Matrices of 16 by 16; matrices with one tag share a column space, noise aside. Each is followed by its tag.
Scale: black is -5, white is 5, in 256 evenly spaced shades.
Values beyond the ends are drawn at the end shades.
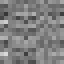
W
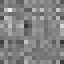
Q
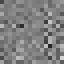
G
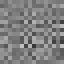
G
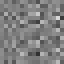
W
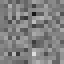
W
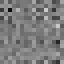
Q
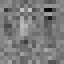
Q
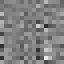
G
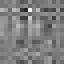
Q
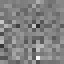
G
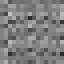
W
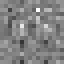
Q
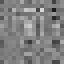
Q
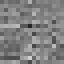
G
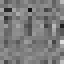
Q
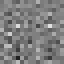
G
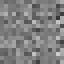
W
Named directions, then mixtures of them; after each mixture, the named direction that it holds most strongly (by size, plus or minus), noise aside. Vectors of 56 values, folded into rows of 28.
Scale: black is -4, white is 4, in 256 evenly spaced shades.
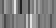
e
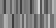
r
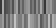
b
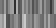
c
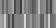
c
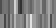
e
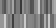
r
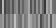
b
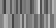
r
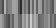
e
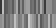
b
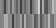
r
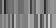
b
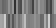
c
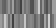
r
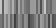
b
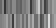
r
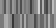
r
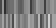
b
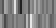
e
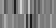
e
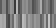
c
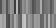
c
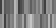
b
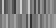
e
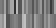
c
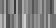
c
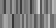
r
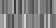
c
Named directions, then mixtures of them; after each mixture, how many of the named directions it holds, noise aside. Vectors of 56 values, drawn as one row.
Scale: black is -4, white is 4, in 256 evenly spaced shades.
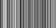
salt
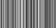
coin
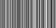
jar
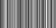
two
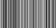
two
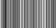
one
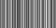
one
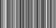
two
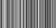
two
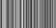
two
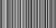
three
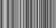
three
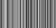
three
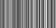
one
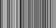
one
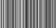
one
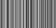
three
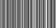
one
